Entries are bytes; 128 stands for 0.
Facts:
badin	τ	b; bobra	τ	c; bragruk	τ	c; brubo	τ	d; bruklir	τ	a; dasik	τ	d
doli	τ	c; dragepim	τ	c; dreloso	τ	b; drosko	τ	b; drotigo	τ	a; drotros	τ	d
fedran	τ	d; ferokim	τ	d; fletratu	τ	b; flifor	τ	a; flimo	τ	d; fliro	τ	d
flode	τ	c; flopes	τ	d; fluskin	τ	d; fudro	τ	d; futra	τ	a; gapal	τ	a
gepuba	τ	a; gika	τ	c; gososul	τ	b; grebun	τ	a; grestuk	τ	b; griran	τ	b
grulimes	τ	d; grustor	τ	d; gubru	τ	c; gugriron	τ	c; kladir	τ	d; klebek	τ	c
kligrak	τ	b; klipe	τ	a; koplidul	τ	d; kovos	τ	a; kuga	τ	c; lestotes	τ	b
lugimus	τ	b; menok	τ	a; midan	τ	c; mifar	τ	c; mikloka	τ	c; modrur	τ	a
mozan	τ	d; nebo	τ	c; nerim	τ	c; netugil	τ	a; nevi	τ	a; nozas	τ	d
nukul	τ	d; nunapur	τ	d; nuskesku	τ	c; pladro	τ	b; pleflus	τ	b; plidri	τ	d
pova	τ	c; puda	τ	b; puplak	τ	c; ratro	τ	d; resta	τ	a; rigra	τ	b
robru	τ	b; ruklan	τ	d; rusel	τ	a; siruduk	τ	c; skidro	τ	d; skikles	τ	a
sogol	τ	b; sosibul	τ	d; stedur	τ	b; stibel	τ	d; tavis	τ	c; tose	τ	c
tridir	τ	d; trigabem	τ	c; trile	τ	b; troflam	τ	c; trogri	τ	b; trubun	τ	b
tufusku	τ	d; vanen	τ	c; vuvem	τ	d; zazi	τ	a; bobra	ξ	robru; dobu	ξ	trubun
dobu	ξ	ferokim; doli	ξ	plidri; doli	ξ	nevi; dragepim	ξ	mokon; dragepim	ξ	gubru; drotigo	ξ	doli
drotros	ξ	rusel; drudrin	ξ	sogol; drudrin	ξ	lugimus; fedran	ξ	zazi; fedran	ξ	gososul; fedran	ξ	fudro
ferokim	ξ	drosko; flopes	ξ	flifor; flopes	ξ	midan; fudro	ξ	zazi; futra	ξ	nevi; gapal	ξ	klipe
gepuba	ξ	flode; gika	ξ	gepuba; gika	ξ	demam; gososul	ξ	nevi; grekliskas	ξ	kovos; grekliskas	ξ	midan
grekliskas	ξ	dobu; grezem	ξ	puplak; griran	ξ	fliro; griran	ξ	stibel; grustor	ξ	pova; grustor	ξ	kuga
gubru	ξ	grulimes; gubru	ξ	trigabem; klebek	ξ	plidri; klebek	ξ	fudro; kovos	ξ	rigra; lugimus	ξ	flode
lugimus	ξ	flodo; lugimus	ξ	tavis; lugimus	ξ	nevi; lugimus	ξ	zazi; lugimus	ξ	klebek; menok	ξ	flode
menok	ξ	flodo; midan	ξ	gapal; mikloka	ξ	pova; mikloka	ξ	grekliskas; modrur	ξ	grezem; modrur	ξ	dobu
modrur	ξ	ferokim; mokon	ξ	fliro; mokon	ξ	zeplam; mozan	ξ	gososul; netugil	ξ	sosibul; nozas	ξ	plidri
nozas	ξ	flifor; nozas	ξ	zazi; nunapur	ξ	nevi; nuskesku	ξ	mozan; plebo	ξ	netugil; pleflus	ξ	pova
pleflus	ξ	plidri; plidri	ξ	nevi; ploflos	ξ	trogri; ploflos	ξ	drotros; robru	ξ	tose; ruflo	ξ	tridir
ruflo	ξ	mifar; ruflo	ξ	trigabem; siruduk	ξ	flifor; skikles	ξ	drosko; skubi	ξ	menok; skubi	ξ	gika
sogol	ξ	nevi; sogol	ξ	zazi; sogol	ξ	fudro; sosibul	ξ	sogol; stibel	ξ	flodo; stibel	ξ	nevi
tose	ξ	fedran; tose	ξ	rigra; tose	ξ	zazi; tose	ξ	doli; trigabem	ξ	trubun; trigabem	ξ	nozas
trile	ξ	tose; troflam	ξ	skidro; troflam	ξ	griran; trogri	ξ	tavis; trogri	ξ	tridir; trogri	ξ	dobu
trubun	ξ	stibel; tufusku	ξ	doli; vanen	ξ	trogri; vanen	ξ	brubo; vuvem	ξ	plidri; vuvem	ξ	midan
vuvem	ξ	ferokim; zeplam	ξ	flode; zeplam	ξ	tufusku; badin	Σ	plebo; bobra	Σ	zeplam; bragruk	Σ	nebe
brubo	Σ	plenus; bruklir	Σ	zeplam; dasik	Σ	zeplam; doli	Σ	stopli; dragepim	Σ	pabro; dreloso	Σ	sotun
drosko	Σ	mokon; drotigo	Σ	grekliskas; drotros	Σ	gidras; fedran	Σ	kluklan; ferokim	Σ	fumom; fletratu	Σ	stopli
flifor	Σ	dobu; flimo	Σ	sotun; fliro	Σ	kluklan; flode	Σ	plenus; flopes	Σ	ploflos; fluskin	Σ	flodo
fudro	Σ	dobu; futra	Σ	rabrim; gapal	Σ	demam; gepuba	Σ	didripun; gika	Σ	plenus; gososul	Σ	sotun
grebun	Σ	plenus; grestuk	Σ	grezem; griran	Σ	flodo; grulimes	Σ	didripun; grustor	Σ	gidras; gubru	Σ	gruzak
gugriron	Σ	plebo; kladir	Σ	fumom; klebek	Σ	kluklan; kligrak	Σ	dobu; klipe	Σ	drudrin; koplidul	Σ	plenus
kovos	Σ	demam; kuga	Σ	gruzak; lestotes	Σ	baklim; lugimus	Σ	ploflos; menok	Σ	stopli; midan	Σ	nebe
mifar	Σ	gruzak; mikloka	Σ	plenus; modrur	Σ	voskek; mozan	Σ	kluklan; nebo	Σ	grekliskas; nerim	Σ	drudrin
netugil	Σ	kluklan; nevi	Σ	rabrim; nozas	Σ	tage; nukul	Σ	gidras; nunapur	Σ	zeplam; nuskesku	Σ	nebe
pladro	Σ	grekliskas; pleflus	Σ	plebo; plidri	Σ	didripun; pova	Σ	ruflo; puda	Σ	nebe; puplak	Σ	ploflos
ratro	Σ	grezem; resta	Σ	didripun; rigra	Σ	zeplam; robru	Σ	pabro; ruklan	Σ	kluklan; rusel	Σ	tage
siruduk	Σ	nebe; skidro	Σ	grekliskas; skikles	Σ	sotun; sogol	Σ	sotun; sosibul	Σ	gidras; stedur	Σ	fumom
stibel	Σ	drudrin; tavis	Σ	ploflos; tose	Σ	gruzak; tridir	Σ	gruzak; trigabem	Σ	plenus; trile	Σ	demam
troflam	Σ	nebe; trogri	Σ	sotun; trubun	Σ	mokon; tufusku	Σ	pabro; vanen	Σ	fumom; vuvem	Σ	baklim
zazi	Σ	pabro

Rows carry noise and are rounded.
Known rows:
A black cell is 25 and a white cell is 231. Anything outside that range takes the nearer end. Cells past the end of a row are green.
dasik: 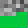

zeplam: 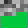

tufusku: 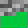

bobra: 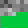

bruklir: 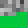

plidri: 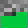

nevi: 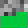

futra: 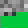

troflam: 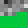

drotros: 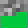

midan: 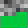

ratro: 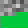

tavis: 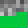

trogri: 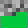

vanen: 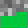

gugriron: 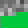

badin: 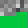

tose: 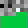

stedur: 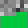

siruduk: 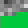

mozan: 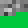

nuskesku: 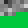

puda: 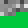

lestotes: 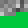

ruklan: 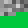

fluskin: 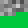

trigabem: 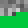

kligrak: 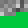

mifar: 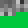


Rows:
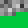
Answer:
griran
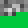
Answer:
stibel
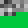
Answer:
menok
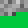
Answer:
dobu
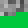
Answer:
plenus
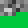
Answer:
sosibul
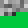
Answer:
skikles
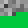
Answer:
ferokim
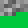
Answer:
flopes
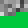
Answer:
dreloso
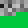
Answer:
robru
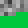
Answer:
mokon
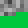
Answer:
skubi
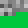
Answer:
kovos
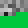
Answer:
netugil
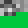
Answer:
gepuba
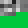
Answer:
fedran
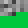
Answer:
nozas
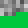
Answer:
flifor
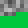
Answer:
drudrin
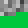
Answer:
sotun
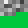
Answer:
flimo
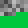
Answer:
doli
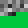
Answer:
sogol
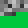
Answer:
gososul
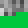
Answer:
grebun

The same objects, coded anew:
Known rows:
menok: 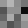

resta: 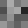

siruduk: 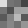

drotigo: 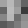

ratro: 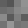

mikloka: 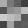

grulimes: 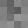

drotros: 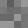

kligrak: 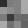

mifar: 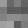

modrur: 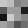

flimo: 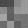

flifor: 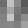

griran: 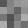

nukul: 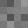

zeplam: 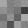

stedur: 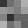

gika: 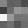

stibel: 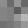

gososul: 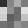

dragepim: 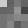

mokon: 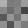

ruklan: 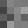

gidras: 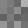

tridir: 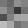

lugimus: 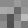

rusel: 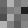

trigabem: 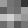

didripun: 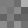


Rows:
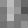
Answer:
kovos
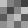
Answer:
midan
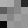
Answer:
klebek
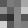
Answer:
puda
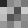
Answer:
rigra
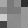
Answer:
doli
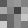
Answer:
trubun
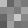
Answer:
vuvem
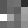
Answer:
flode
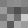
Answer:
flodo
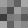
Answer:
nebe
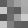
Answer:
trogri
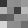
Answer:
drosko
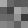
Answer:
bragruk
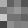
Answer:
bobra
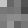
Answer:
gubru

